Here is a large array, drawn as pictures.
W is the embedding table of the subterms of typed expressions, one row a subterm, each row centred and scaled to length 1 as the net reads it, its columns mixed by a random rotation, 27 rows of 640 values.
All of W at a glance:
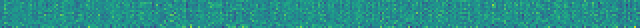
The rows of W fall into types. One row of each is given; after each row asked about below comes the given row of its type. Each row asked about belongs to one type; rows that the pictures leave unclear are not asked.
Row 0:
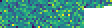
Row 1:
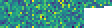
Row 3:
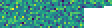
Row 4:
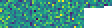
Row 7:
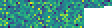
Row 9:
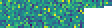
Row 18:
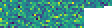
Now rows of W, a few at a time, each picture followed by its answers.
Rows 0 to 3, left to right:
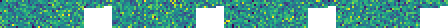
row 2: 7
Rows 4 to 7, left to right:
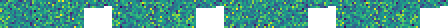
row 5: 7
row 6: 3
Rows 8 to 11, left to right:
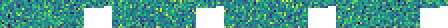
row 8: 1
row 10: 4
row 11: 3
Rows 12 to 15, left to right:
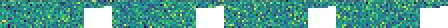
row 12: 7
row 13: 0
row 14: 18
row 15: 4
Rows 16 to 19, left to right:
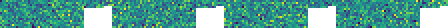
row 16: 0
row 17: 3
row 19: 0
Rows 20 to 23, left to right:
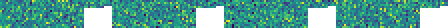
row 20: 4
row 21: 18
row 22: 7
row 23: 9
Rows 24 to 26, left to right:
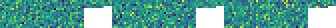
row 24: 3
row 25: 1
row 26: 1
